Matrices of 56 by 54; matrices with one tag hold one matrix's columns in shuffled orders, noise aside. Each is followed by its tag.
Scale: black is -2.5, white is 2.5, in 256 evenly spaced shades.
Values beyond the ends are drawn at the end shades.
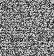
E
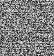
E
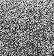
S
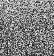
S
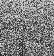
S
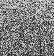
S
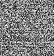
E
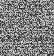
E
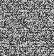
E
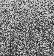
S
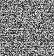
E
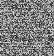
E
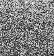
S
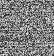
E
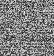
E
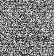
E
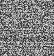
E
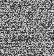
E
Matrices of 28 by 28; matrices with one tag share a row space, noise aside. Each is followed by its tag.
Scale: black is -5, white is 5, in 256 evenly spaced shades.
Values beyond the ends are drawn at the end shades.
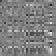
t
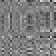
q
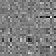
q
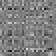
t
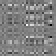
t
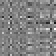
q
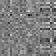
q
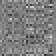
t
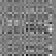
t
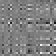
q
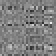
t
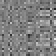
q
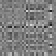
t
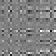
q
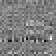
t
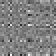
q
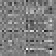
t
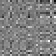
q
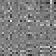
q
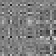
q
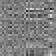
t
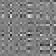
q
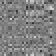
t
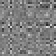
q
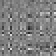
q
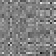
q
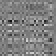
t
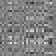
t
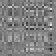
t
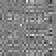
t
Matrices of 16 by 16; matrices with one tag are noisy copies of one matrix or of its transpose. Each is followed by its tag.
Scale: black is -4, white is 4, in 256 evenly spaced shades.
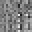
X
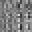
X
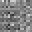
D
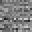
X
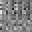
D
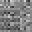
D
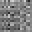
D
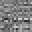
X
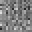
D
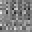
D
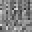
D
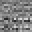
X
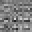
X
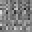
D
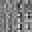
X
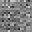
D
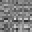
X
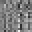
X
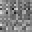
D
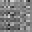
D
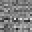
X
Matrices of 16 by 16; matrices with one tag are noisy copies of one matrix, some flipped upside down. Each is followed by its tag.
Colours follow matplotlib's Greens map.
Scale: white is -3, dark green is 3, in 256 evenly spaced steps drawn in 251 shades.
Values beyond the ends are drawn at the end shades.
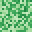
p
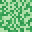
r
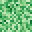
r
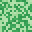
p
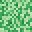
r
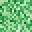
r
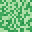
r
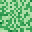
r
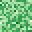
p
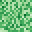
r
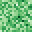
p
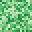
p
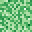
r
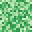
p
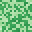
p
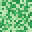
p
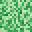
r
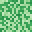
r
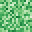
r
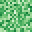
r
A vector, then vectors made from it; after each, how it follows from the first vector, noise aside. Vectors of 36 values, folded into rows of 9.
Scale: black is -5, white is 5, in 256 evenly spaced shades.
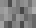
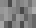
copied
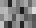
scaled up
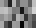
scaled up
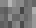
sign-scrambled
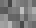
sign-scrambled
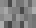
copied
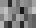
scaled up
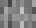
sign-scrambled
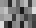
scaled up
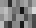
scaled up
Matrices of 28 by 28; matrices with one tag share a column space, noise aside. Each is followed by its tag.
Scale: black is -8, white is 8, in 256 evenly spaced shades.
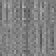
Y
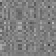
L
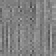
Y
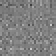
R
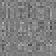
L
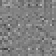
R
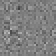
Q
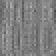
Y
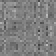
L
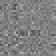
Q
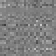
R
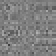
Q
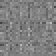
L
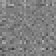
R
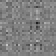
L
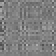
L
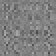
Q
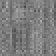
Y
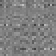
R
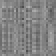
Y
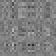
L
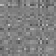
R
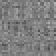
L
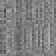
Y
